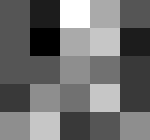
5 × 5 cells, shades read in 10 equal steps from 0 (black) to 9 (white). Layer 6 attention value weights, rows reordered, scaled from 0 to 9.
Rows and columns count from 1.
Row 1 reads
3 1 9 6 3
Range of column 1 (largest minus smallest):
3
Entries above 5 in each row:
2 2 0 1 1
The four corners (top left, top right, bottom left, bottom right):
3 3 5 5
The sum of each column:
16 16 26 27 13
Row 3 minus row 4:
1 -2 1 -3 0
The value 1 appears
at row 1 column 2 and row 2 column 5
